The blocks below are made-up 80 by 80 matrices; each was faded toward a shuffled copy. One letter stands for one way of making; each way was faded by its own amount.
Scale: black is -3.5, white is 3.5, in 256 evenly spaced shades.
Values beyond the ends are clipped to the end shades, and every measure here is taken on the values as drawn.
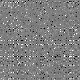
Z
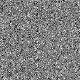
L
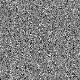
L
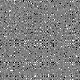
Z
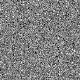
L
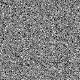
L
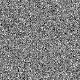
L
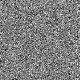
L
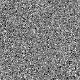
L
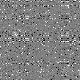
Z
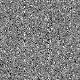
L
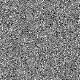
L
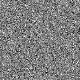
L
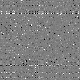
Z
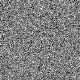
L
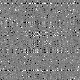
Z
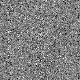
L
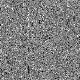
L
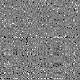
Z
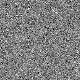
L
